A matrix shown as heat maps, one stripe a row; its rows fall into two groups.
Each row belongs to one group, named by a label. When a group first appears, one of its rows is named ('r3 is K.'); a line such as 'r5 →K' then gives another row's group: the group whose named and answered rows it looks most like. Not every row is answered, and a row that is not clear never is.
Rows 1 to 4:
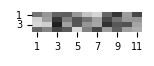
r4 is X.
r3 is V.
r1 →V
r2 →V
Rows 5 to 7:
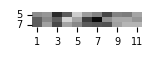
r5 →X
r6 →X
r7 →X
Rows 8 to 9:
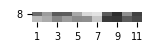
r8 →V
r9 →V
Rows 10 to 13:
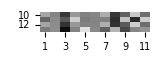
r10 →V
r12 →V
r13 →X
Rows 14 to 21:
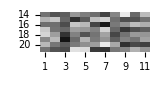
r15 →V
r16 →X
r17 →V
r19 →X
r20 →V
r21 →X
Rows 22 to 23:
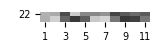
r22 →V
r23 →V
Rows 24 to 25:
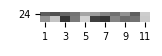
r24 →X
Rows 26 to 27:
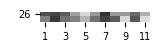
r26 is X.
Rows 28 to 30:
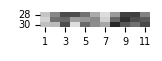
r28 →V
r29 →V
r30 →V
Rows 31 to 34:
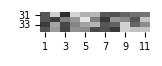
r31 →X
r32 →X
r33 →X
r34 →X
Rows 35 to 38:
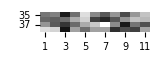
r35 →X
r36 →X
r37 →V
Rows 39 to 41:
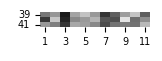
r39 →X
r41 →X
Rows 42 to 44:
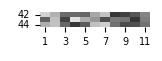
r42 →V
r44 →V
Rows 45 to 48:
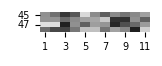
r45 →X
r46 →V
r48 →X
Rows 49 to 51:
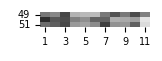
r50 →X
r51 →X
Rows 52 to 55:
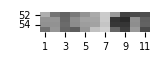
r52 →V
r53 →V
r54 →V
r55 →V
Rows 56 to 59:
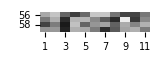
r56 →V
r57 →X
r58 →X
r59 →X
